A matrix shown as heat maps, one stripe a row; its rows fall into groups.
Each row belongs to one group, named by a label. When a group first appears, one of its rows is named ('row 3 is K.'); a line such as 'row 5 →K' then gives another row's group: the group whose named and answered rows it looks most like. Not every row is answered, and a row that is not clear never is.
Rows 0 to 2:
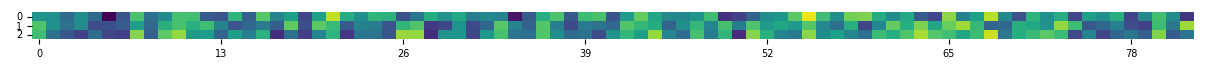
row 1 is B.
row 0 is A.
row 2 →B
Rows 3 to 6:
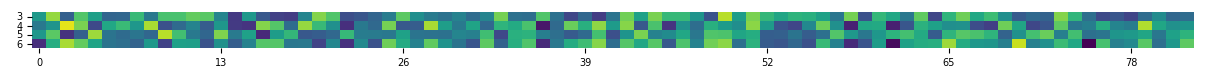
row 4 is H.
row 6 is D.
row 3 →B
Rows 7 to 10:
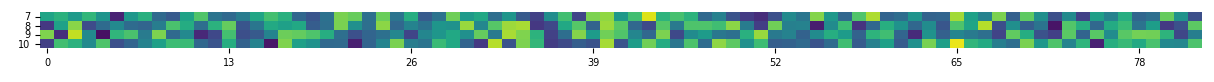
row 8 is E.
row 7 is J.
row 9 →H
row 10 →D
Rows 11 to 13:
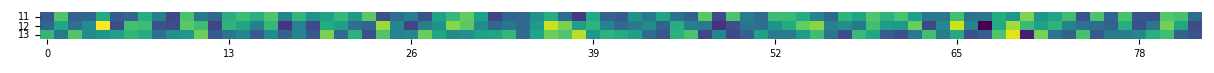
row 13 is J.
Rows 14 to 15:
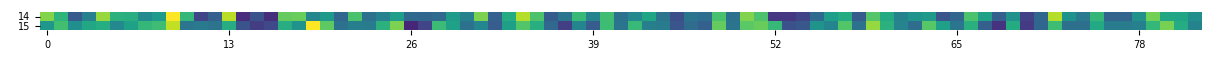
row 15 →H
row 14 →H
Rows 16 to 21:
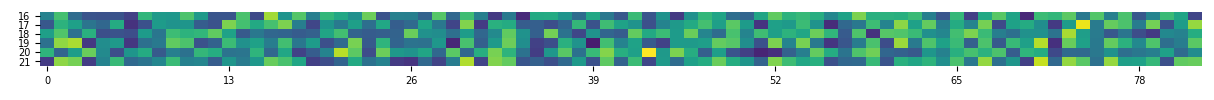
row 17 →E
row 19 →E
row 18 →B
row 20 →J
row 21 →E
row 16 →A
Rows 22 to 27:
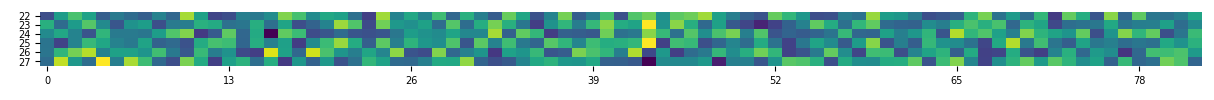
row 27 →A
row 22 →E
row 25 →J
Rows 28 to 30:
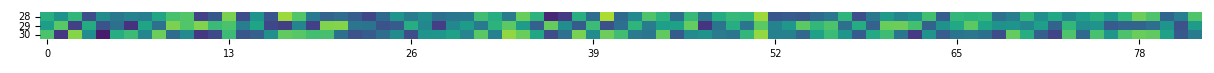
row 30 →H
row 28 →D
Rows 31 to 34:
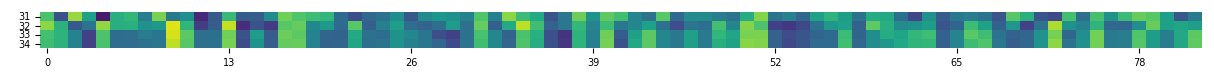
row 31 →H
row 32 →H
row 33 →D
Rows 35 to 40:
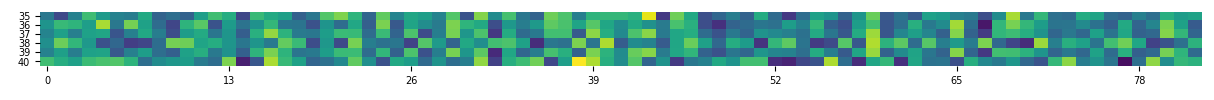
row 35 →J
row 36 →J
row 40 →H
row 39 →J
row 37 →J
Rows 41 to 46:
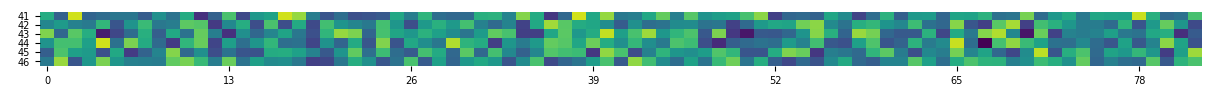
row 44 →J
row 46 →D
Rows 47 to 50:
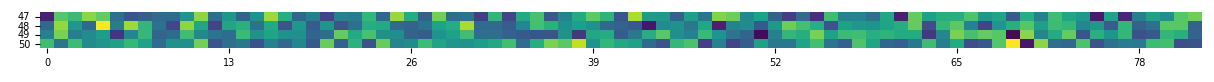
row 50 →J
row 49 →A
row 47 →D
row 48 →A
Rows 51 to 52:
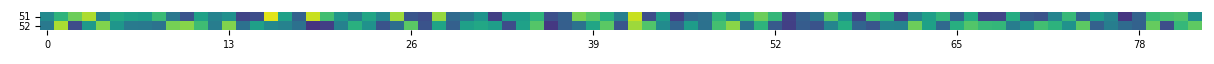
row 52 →D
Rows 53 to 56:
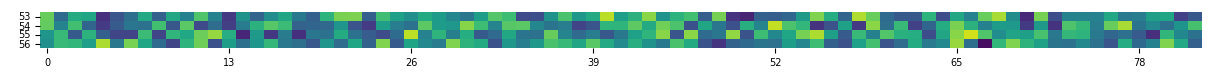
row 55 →B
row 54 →E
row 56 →J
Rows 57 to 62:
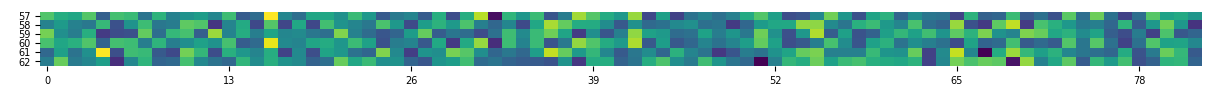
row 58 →A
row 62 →A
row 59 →B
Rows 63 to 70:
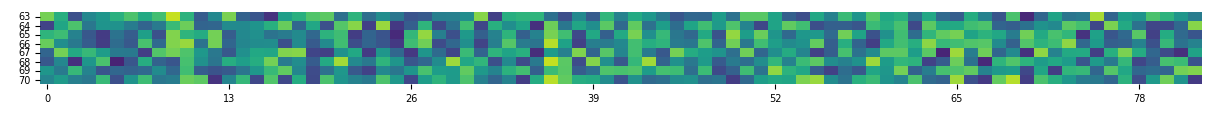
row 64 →E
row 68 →A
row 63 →H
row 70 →A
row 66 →B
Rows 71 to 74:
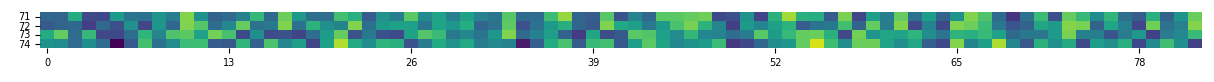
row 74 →A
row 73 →B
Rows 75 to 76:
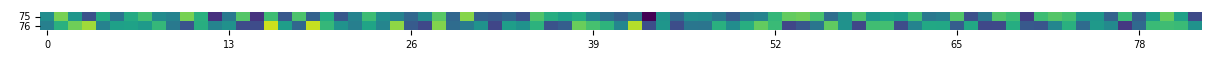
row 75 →A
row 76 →H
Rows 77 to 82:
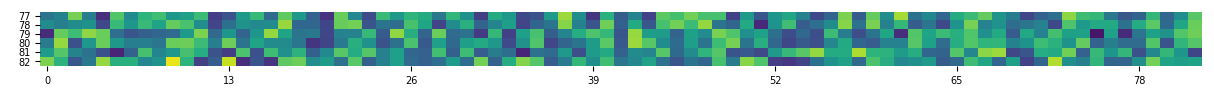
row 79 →D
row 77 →E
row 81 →A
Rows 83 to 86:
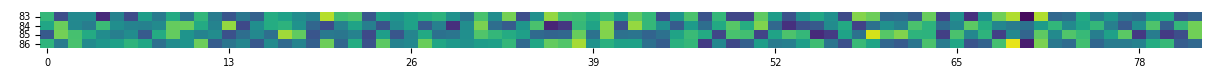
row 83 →J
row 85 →E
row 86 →J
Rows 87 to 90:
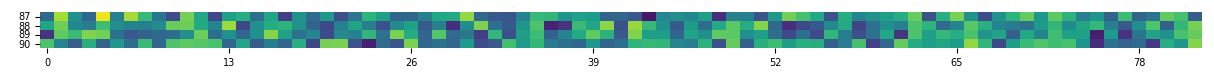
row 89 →D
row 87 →A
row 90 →B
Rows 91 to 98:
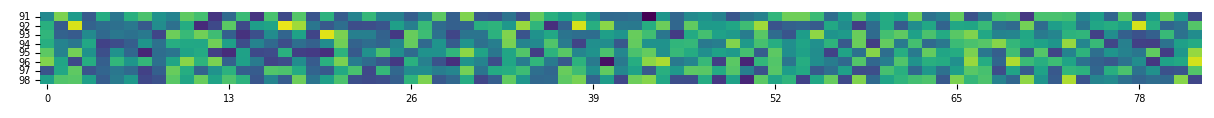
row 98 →B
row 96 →B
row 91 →A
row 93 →B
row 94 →B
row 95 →E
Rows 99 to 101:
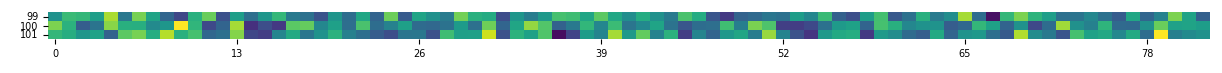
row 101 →H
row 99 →J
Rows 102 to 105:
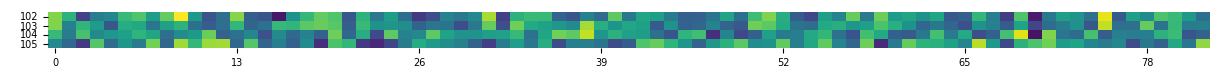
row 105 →B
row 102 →H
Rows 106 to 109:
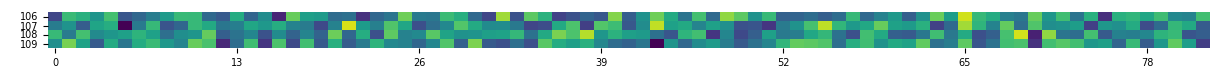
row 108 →J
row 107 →A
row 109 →A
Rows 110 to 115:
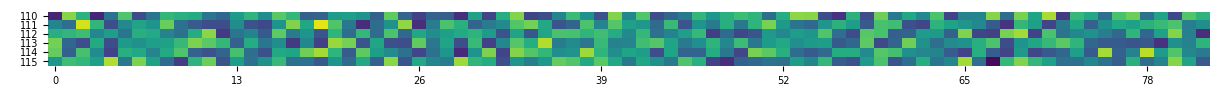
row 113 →B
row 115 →J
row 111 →H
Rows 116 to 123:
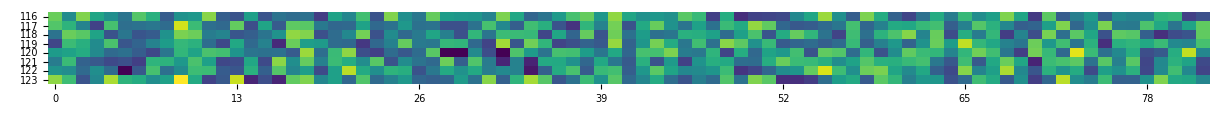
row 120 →B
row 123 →H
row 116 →J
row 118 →E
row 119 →D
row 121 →A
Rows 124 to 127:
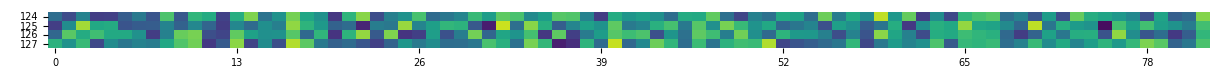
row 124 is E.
